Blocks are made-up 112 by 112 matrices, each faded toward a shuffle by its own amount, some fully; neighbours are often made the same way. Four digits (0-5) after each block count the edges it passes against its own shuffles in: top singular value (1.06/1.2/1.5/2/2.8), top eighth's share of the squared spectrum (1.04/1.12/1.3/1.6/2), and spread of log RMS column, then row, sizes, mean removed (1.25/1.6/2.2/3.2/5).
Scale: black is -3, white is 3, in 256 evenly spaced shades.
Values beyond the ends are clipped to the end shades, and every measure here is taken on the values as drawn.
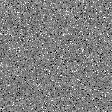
3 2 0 1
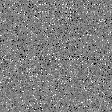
3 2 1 1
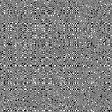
5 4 3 3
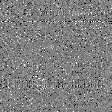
4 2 1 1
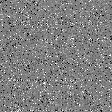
4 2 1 1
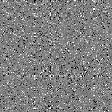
4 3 2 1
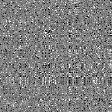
5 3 3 2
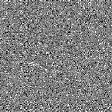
4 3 2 2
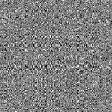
5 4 3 3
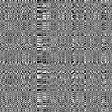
5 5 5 4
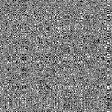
5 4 3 3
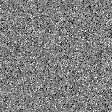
3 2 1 1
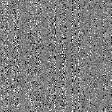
2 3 4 0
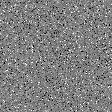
0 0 0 0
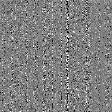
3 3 4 0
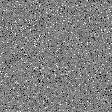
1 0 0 0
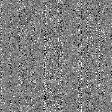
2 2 4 0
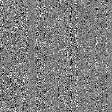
2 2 4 0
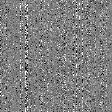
2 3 4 0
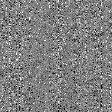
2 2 3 0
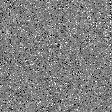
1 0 1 0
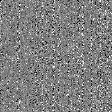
1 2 3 0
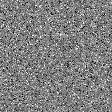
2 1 0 0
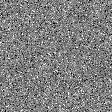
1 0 0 0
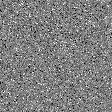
0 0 0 0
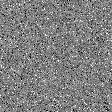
0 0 0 0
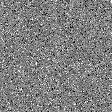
0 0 0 0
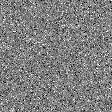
0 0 0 0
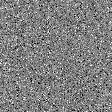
0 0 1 0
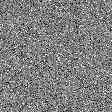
0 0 0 0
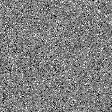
0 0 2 0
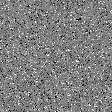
0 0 0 0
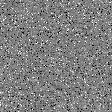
3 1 0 0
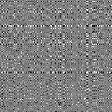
5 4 4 4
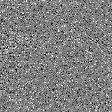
4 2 1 1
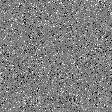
2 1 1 0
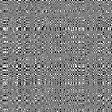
5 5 4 4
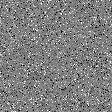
2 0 0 0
